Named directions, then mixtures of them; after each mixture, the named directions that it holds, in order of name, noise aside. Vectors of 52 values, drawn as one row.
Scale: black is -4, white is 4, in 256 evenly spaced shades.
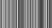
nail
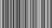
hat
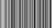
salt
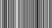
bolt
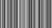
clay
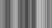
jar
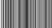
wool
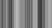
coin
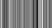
bolt, coin, nail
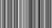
clay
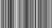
coin, wool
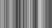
coin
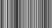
bolt, jar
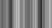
coin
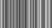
hat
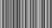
hat
